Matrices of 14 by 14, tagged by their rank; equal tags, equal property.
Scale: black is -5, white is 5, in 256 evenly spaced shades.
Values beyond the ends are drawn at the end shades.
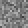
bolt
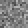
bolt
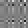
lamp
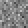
bolt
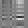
lamp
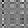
lamp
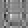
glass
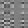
lamp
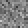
bolt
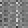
glass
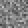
bolt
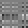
lamp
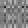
glass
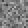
bolt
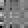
glass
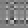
lamp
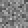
bolt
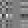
lamp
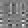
glass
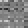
glass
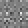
glass
